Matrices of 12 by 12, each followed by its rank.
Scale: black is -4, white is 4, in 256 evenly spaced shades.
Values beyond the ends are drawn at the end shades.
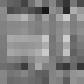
two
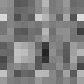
two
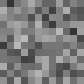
full rank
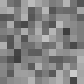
full rank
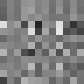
two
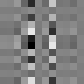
one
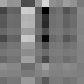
one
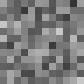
full rank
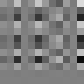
one
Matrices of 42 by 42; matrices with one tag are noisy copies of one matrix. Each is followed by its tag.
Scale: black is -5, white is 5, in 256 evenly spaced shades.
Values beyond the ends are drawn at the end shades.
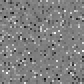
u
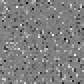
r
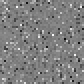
r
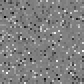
u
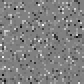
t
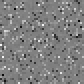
t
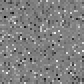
u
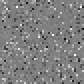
r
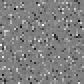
t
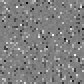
r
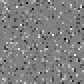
r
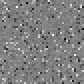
r
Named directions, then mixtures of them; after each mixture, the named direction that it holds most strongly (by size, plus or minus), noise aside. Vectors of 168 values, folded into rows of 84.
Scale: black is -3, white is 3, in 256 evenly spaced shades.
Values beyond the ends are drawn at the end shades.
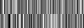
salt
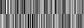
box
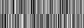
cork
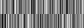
cork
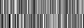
salt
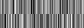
cork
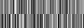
cork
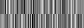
box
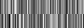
salt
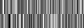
salt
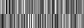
box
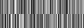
cork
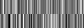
salt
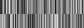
box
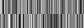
salt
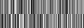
cork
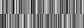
cork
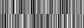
cork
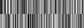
box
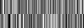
salt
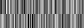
box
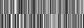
salt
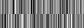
cork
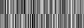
box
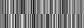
cork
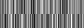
cork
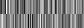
box
